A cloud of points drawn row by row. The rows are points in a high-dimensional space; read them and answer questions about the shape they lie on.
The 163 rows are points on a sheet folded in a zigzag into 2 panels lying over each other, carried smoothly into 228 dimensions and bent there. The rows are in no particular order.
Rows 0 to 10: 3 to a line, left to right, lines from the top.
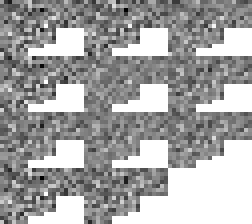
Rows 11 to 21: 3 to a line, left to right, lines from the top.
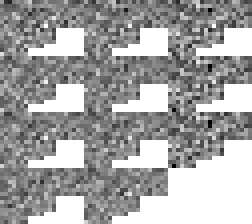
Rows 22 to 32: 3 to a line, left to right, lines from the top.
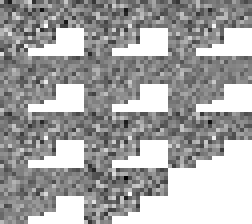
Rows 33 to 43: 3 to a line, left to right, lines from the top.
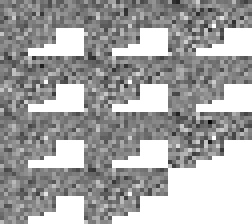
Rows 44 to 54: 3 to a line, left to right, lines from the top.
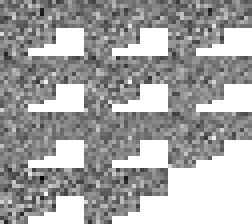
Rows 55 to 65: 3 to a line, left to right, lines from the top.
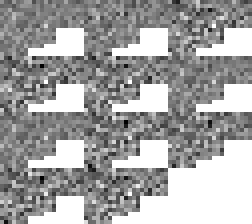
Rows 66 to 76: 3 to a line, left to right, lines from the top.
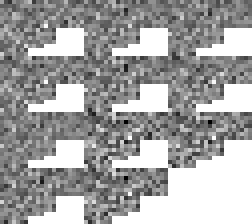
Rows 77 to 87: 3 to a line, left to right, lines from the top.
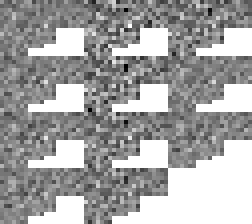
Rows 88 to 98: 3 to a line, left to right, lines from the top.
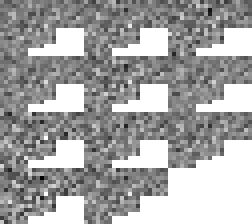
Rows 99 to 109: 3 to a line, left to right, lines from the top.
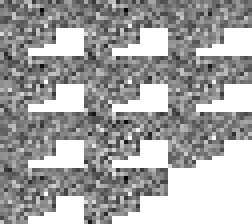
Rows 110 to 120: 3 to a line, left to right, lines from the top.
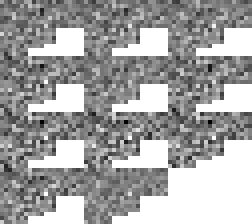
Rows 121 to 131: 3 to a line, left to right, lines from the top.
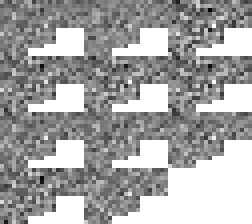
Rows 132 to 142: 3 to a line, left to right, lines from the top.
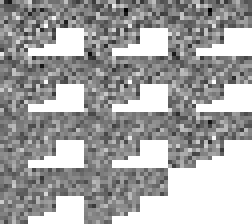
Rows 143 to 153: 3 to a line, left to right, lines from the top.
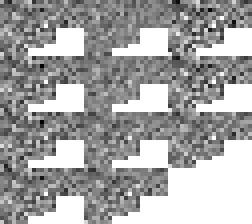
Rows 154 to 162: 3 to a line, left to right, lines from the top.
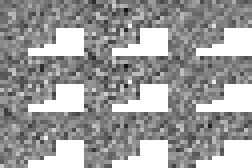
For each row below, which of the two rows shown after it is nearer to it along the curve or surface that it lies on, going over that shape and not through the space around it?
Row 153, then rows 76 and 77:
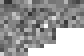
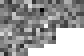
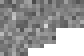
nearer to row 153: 76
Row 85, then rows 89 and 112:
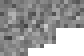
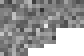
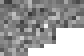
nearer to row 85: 112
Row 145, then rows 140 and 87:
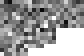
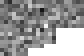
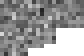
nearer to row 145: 140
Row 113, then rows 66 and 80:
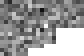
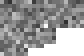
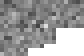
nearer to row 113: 80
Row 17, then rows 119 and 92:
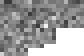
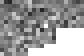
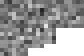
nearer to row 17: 119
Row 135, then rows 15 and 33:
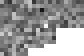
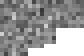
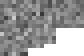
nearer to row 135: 15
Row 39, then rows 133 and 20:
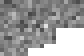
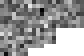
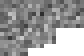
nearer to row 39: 20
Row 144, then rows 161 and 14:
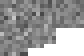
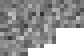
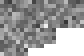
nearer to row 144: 14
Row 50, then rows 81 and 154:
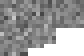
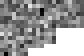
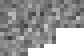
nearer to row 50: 81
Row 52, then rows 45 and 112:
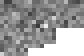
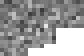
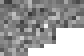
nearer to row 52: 112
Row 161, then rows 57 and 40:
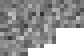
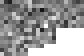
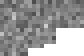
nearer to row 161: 57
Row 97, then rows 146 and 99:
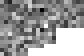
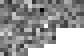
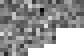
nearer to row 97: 146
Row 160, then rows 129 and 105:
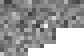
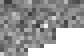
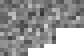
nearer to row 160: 129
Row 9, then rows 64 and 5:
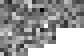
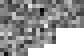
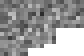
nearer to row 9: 64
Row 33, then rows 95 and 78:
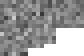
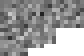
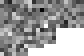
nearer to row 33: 78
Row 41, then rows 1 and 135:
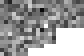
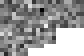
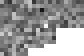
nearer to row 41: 1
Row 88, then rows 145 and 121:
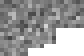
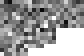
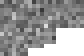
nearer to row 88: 145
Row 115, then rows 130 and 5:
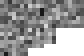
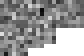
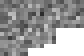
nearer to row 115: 5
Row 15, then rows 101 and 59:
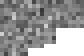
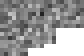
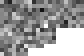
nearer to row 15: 59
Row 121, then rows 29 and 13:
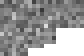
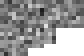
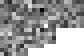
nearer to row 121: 13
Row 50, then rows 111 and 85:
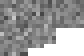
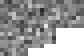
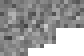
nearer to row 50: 111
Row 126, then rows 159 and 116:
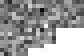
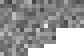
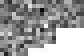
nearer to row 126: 116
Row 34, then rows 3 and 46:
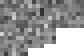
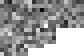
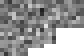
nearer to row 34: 3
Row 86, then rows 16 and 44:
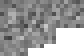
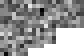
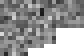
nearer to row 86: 16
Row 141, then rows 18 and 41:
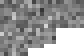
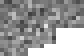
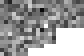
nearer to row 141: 41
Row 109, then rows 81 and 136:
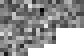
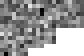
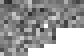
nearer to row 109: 81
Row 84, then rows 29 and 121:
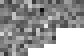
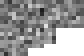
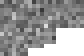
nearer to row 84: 121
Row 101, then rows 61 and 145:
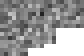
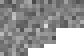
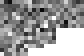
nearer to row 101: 145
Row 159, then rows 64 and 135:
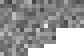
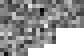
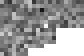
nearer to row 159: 135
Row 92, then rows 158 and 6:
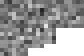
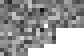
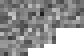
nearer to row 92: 158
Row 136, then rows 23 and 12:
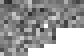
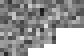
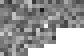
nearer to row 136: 23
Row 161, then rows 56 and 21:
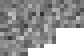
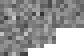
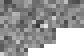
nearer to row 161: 21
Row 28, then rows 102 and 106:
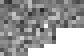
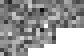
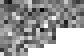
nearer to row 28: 102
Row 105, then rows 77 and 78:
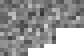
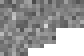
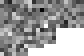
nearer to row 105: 78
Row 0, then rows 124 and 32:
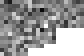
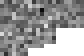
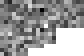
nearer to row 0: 32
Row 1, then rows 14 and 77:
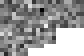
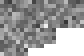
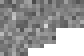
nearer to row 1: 77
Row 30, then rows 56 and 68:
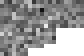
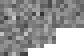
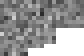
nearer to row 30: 68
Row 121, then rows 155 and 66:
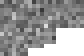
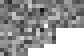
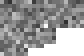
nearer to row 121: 66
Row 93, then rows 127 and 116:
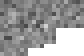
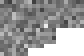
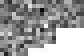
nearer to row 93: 116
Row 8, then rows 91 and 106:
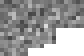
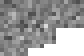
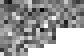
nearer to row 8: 91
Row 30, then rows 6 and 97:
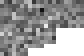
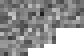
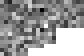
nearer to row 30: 97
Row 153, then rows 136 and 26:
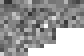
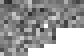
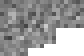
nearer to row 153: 136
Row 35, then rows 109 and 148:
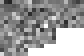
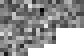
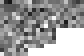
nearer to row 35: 148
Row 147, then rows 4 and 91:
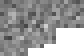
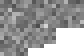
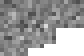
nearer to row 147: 91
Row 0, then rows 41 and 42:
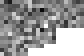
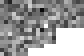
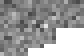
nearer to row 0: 41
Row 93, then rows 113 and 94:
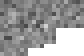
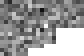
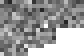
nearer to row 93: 113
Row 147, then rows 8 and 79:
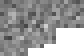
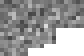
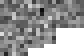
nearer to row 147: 8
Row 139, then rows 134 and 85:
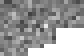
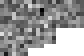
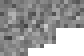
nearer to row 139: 85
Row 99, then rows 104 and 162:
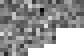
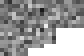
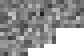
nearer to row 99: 104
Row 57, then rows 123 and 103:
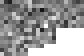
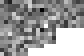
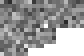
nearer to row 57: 123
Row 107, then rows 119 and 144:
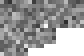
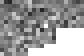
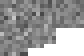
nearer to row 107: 144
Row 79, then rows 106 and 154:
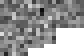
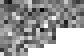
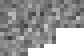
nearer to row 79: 106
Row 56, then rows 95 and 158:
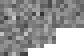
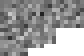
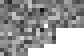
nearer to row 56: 158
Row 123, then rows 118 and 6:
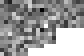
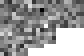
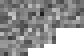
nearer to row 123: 118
